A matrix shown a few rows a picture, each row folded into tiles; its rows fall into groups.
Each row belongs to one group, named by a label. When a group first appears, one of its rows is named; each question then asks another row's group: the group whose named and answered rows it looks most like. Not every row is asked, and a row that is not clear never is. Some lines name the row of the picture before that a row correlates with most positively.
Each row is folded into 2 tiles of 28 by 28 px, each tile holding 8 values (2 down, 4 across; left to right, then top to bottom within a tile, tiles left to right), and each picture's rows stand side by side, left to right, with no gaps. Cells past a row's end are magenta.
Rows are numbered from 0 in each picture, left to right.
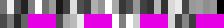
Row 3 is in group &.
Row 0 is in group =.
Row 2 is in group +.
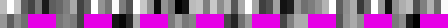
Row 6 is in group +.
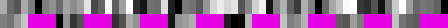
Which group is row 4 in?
=
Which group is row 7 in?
&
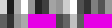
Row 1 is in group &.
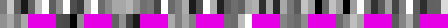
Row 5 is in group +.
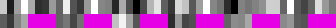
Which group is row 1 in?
=
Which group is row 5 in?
=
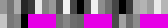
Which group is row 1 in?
=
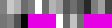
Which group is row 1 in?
+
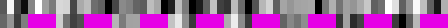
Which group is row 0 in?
=
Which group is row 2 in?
+
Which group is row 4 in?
=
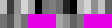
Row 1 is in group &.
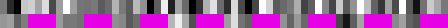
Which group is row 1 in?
&
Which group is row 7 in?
=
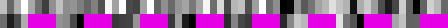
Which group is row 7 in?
=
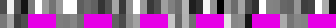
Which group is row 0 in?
=
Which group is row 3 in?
+
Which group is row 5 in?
+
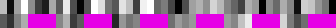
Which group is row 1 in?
=
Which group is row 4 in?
+
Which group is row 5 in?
&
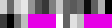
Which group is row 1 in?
+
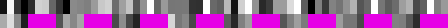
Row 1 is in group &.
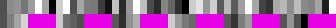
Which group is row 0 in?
+
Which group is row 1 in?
&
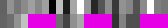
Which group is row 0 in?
+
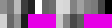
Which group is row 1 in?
&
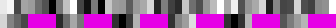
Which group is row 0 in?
&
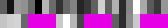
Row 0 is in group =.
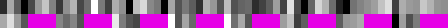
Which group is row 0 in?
=
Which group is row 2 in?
&
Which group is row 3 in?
+
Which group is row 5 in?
=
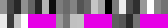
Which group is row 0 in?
+
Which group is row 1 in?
+
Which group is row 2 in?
=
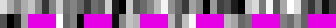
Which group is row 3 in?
+
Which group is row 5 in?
&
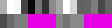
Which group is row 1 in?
&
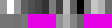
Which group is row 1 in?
=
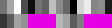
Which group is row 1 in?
&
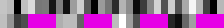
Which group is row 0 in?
&
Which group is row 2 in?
=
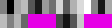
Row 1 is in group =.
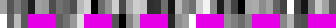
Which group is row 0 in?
+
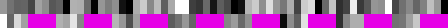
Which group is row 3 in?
&
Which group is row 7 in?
+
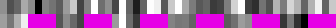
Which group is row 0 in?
+
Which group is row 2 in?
=
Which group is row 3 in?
&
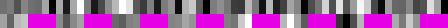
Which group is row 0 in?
+
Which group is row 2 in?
&
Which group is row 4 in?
+
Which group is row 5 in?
=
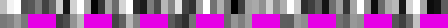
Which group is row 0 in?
&
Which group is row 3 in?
=
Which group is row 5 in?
&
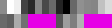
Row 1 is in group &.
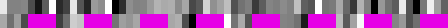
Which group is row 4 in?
+
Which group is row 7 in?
=
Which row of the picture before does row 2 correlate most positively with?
1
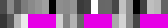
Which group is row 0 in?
+
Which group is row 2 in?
=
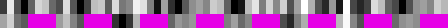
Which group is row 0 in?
=
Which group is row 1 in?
=
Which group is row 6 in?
=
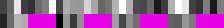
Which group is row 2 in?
&
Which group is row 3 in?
&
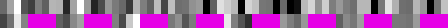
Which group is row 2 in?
+
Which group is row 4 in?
&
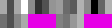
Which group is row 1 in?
+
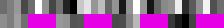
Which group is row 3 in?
=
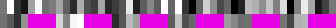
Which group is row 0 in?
=
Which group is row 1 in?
+
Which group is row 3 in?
=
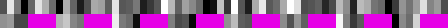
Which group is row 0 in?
=
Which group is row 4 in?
=
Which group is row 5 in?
&
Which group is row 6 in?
&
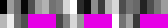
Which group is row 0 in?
=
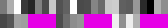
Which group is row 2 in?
+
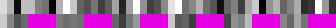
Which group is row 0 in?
&
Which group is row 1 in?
&
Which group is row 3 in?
&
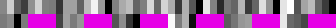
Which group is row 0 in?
=
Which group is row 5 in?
&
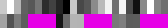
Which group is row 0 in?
&
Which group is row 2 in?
=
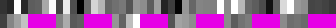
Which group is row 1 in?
=
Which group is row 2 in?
+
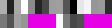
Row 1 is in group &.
